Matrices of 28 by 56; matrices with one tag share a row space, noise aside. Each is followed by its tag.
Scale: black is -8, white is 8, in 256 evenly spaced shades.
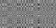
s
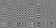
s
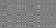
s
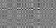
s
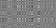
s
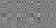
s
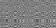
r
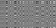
r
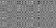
s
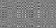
s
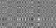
s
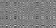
r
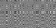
r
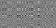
s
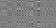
s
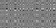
r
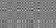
s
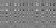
r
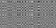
s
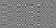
s
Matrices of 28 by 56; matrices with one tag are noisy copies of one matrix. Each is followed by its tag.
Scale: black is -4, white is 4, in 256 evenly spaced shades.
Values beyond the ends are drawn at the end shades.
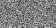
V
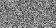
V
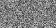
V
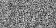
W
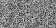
W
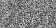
W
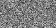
V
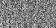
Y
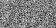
W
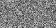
V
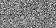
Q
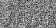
W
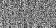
Y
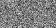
V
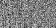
Y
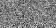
V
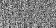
Y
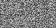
Q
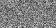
V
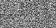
Q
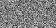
V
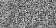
W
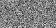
V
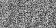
W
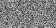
V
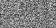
Q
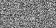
Q
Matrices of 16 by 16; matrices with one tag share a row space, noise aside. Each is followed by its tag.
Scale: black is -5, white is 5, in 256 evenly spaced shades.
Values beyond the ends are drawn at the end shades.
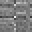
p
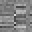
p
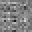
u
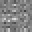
u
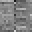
p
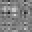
u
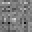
u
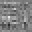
u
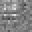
u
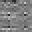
u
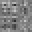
u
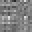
u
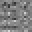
u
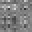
u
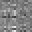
u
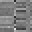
p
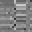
p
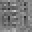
u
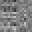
u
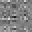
u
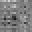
u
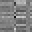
p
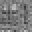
u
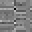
p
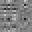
u
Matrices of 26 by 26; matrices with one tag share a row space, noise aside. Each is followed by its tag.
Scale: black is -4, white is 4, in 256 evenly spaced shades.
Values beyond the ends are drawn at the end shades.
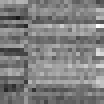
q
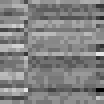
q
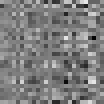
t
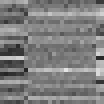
q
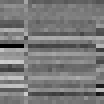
q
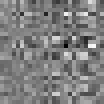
t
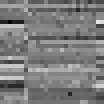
q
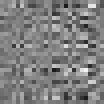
t
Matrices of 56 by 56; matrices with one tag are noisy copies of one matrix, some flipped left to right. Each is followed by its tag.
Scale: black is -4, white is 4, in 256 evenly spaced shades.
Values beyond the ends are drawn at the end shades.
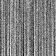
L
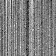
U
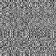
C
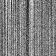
U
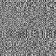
C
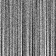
L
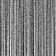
L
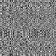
C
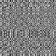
C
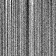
U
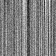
U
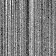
U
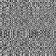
C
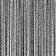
L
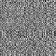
C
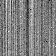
U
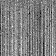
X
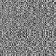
C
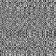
C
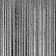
X
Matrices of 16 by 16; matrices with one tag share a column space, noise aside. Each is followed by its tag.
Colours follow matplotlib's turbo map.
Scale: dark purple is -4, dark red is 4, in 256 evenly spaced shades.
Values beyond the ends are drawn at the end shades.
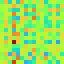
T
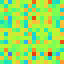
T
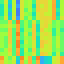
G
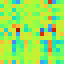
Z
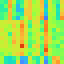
G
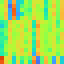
G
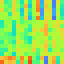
G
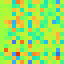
T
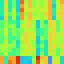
G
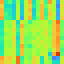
G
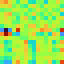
Z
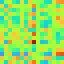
T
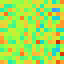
T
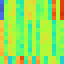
G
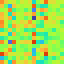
T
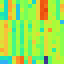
G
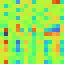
Z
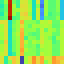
G
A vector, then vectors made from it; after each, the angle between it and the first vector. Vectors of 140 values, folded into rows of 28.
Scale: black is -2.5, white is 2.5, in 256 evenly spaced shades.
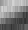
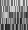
partly aligned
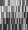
partly aligned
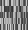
orthogonal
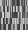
orthogonal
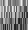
partly aligned
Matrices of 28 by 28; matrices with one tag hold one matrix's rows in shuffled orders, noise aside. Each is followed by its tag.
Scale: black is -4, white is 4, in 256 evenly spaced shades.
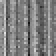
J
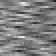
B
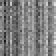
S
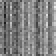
S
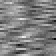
B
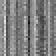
J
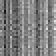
S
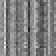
J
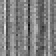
J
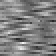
B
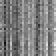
S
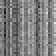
S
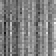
S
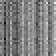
S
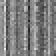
J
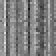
J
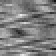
B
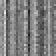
J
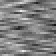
B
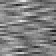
B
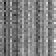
S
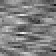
B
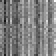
S
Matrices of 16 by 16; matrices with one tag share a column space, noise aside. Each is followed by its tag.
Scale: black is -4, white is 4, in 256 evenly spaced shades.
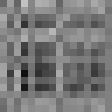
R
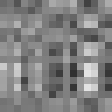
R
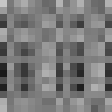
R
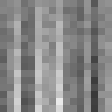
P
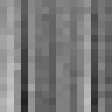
P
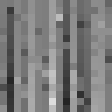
P
